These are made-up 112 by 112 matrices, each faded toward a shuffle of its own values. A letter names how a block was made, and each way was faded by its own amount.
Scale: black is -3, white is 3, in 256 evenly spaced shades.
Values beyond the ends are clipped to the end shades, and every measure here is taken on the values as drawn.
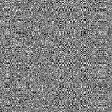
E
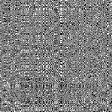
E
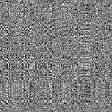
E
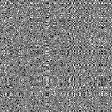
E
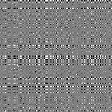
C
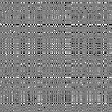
C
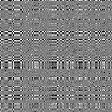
C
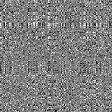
E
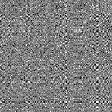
E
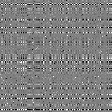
C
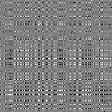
C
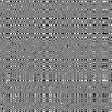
C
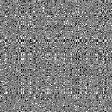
E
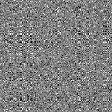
E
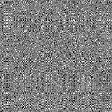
E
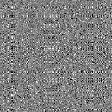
E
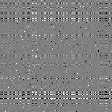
C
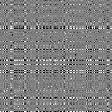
C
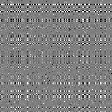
C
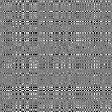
C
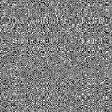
E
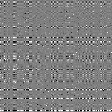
C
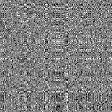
E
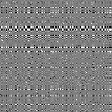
C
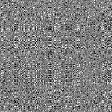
E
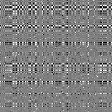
C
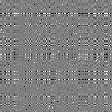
C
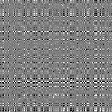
C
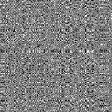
E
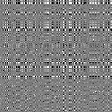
C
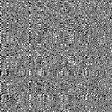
E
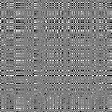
C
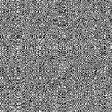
E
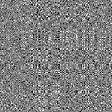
E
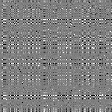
C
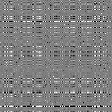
C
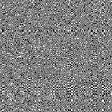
E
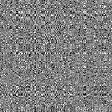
E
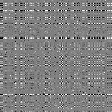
C
